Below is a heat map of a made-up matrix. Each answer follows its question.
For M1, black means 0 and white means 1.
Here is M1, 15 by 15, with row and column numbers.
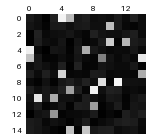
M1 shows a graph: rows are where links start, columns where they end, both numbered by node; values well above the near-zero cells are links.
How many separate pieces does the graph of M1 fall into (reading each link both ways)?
5
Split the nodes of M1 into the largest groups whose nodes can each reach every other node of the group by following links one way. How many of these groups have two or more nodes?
2
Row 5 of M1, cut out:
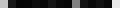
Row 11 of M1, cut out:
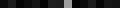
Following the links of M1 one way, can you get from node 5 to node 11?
yes
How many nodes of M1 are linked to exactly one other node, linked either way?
3
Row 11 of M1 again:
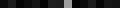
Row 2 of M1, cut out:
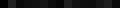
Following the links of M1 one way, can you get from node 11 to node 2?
no
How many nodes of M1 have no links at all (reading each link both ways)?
3
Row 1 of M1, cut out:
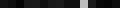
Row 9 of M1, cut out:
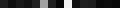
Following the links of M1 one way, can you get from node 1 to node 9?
no
